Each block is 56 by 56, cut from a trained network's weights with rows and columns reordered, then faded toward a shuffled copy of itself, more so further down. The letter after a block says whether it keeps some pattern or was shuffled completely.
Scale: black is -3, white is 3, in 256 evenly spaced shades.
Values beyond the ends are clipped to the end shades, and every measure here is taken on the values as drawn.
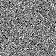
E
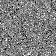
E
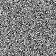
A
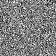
E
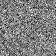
E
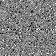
A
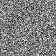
A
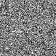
A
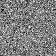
E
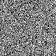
E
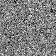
E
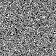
E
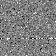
A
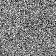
E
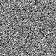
A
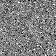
E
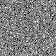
E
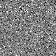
A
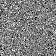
E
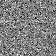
E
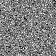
E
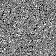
E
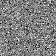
E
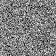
E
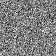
E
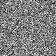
A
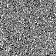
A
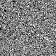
E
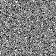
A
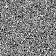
E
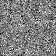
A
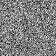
E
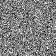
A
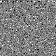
A
